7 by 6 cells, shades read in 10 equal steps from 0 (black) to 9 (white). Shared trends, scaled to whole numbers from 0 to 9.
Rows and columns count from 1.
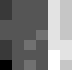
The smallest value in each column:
0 3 3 3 8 7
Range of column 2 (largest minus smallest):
0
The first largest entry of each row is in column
5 5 5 5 5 5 5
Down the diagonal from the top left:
2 3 3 4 8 8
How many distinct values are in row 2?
4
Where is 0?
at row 7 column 1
